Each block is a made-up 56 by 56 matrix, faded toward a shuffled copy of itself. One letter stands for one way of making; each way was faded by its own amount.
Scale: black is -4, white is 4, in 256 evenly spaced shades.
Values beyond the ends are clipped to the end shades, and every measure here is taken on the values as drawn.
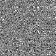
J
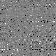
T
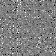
T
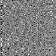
J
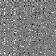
T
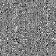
J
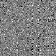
J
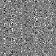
J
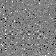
T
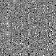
J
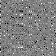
T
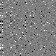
T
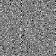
J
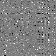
T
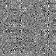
J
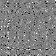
T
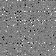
T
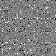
T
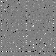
T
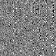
J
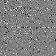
T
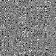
J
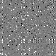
T
